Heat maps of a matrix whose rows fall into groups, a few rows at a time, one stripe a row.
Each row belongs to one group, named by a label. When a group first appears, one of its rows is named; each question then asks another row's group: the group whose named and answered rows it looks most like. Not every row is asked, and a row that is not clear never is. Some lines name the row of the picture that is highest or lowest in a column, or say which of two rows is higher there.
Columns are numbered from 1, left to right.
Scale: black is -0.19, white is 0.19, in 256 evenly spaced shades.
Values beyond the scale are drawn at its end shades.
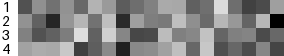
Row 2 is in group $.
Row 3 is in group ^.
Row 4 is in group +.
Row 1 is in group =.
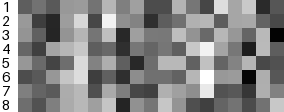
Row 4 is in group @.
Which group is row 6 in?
@
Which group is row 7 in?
^
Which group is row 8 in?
=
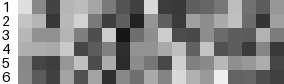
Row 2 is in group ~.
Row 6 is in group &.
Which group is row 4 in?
+
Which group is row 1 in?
~
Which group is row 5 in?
$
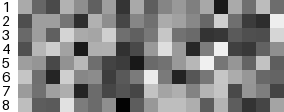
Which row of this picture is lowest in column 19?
7
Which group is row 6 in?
~
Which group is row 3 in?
=
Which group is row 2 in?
=
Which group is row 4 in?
=
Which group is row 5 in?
@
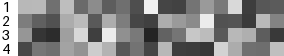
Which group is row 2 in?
^
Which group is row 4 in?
=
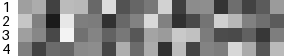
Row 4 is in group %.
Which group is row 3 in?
&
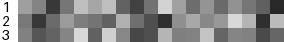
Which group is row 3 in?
^
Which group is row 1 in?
^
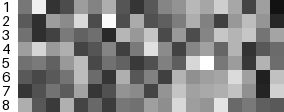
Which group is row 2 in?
$
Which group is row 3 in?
%
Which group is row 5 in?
@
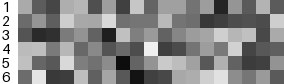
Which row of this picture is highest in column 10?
4
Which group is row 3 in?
%
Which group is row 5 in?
&
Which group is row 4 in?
~
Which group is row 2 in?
=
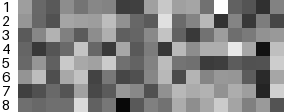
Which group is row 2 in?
^
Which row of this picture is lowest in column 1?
7
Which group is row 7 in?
%
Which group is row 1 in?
&
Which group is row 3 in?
=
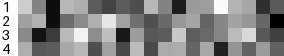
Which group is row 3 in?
$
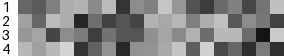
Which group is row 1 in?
=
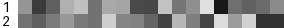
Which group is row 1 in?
^
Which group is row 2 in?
$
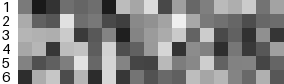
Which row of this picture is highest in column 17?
1
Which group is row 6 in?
@
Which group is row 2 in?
&
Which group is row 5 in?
^
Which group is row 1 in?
%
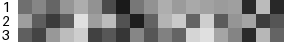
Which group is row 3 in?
@
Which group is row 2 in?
^
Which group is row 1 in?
@
